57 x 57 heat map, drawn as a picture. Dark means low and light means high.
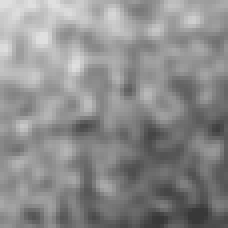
Slope: up to the top left. Histogram: bell-shaped. Stripes: none. Odd rows or columns: none.
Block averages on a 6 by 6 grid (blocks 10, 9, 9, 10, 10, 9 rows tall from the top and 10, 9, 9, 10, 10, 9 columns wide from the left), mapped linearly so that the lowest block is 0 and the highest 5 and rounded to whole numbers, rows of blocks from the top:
5 5 4 3 4 3
4 4 3 3 3 3
3 3 3 3 2 2
3 3 2 1 1 1
3 3 2 1 1 1
2 2 1 1 0 0
